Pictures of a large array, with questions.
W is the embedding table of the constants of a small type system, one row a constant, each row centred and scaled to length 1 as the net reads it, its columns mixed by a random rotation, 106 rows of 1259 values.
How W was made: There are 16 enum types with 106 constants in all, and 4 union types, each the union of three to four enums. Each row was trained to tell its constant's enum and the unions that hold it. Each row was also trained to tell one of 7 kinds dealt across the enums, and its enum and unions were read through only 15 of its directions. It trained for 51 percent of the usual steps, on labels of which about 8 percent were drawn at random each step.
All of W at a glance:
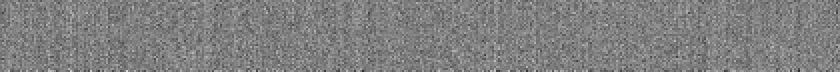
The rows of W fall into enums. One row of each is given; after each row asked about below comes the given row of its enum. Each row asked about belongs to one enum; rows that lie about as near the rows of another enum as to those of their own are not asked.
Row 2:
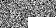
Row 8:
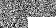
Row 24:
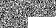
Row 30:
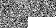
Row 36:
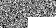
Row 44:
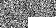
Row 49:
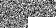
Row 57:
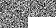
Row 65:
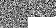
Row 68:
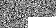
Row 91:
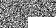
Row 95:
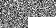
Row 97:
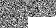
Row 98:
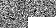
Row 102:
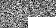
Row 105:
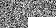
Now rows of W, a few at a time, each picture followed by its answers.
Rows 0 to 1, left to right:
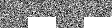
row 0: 102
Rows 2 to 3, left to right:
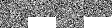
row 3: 30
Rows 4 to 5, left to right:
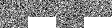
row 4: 30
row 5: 98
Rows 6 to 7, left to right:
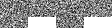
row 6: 91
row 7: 36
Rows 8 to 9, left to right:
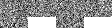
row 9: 95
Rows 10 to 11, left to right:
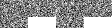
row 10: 91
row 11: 8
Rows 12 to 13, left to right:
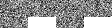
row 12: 24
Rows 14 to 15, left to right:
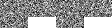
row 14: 95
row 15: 95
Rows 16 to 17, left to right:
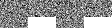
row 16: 65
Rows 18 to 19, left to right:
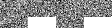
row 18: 30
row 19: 2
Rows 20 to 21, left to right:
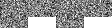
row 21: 68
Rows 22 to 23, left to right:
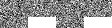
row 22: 98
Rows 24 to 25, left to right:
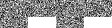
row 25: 30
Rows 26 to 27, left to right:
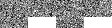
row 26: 68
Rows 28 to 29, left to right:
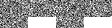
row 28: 49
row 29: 65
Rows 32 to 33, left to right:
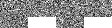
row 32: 44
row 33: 95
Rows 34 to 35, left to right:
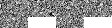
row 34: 68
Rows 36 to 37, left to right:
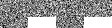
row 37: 36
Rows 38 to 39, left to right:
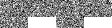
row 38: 91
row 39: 95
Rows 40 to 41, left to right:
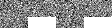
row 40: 102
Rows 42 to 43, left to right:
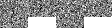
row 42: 68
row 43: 57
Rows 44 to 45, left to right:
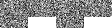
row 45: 91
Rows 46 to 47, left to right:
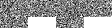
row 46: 2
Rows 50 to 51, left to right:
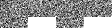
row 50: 2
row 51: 8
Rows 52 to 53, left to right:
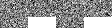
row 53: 68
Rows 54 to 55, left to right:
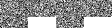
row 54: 44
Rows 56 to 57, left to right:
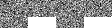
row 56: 102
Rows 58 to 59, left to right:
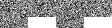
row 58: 49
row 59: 44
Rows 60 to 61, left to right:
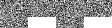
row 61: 30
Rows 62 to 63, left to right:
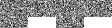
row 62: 8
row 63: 105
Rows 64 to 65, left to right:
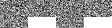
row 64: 57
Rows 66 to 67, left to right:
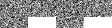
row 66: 24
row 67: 8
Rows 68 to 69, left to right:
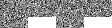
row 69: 65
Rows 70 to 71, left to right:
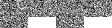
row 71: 97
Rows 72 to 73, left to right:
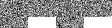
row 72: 98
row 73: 36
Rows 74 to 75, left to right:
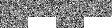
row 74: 49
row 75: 91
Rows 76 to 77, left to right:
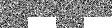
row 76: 44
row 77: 36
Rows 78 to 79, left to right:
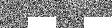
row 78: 36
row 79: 2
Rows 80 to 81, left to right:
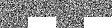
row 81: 2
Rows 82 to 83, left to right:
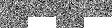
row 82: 65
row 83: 105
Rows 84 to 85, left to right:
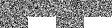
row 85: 98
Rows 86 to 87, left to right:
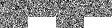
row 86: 65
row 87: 95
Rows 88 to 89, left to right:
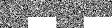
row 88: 2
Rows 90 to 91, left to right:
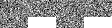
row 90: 105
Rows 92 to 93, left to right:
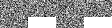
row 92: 91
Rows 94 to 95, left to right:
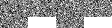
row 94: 57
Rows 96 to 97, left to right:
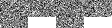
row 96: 57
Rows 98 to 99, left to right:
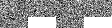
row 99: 30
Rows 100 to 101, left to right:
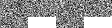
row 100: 98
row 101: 36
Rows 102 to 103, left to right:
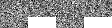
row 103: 68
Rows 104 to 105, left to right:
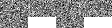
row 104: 57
